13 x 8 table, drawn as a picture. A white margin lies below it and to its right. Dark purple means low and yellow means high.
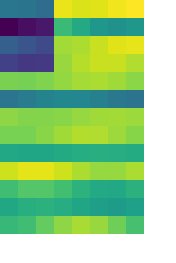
Ninth with the lowest average: top left. Mirror symmetry: none. Odd patch: lower, in the top left. Average level on the scale: 70%.
